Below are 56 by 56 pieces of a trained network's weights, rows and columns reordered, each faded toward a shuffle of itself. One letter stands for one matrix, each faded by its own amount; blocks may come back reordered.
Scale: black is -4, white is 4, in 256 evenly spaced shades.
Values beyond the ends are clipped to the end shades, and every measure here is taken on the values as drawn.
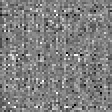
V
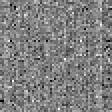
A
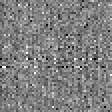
A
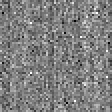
A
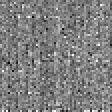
A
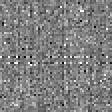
A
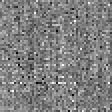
A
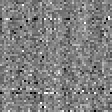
A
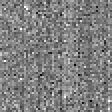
A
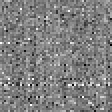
V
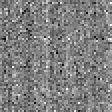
V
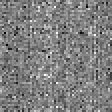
V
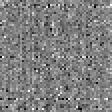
V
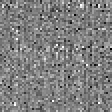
V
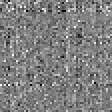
V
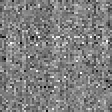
A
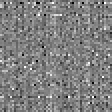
V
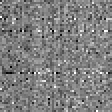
A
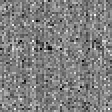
V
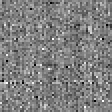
A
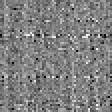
V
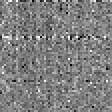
A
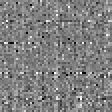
V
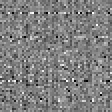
A
